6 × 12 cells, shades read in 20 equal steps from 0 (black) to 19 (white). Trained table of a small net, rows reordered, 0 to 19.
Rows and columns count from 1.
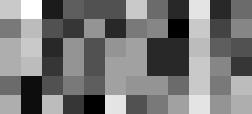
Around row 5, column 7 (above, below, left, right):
12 6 12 11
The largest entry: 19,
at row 1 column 2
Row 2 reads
9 14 6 4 11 3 9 10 0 15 5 10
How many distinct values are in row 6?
10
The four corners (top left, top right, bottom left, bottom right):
15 8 13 13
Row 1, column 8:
8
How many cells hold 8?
4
